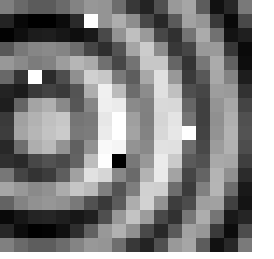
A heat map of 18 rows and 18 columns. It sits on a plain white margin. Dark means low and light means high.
The centre is the ninth with the highest average. Rings spread out from the middle left. Four lone cells stand out: three far higher and one far lower than their neighbours. There is no overall slope.
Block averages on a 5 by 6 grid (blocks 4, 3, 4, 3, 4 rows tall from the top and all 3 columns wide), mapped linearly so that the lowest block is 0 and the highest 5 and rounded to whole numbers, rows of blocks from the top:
0 0 2 2 2 0 | 2 2 4 4 1 2 | 2 3 5 4 3 3 | 1 2 3 4 2 2 | 0 1 2 2 2 0
